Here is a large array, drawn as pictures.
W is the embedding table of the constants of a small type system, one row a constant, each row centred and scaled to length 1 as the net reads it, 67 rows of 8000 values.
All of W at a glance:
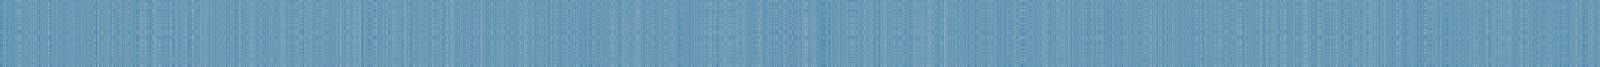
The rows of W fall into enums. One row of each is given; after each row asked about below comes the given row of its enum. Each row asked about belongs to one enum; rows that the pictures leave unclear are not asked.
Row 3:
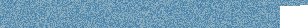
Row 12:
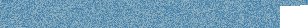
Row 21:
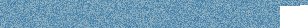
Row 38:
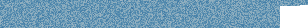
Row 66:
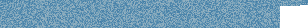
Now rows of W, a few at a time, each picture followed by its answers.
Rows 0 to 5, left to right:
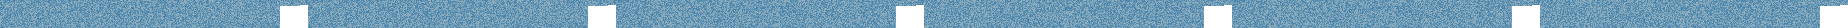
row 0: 38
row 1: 38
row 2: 66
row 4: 66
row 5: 3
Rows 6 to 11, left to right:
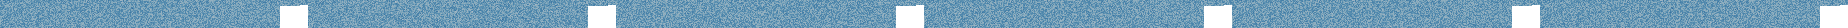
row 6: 38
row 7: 21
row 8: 3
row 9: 38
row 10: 38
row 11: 38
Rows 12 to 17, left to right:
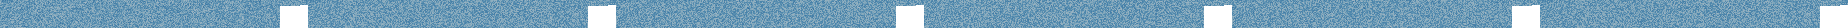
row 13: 66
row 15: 3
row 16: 38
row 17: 66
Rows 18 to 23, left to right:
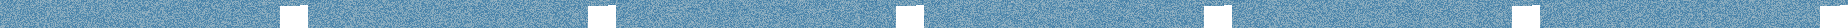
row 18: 3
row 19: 66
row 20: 12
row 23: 38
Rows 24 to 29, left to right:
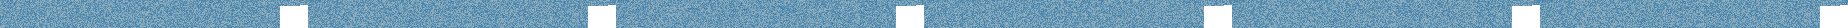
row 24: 3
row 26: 12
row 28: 66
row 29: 66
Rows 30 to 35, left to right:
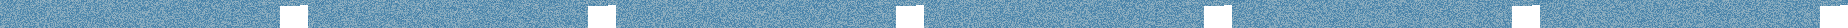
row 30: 3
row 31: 21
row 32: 3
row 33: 3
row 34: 66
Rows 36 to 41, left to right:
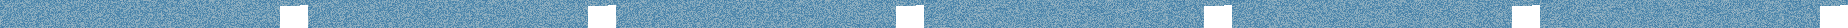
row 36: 38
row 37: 38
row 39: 12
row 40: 66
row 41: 12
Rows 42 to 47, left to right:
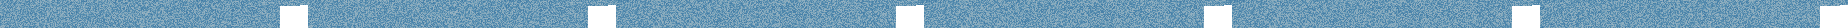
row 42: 3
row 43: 3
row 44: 66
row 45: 66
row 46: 66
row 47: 38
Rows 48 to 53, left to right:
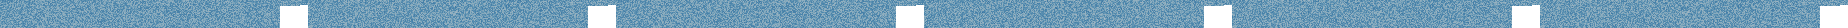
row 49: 3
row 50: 66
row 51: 38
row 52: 3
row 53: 3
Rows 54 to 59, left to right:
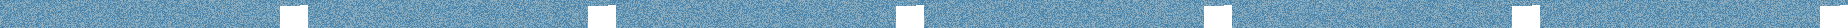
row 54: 38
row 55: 66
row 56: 66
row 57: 38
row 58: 21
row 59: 38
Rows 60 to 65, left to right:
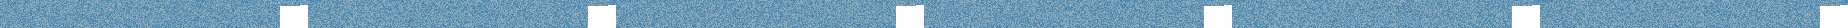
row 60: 21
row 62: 38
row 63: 3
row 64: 66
